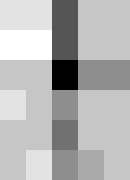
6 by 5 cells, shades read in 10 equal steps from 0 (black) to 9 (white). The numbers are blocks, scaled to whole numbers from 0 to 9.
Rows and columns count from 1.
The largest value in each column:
9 9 5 7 7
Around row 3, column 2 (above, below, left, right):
9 7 7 0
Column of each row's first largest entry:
1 1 1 1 1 2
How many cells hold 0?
1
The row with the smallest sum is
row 3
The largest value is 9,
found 2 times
